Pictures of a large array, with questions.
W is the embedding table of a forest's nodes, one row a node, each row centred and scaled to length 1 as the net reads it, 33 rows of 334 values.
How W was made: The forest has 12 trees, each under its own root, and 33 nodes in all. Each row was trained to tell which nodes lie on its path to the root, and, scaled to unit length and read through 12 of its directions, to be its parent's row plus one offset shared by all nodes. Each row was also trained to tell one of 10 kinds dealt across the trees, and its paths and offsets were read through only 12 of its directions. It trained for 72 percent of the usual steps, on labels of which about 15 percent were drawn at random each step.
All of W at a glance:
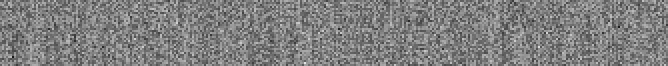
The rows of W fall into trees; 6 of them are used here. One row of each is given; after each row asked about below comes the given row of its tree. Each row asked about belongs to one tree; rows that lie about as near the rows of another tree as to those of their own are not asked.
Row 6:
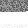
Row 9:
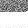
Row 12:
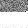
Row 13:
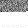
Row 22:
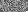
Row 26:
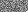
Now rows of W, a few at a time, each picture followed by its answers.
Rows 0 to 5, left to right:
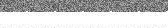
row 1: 6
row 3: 22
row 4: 13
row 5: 22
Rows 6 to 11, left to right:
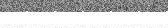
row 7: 12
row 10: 9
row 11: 12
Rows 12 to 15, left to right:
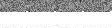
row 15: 22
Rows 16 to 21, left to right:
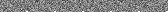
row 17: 26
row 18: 9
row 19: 26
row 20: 13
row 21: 13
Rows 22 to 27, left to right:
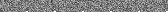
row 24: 22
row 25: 13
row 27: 9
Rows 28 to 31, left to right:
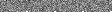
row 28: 6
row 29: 13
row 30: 26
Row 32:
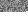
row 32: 22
